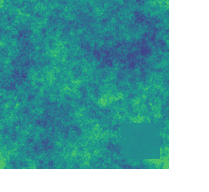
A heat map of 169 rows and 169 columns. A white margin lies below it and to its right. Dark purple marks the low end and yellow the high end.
Calmest part: bottom right. Ninth with the lowest average: top right. Histogram: bell-shaped. Odd patch: calmer, in the bottom right. Mirror symmetry: none.
